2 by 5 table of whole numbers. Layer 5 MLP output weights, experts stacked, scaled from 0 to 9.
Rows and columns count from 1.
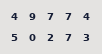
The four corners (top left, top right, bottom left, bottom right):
4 4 5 3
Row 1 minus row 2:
-1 9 5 0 1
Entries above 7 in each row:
1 0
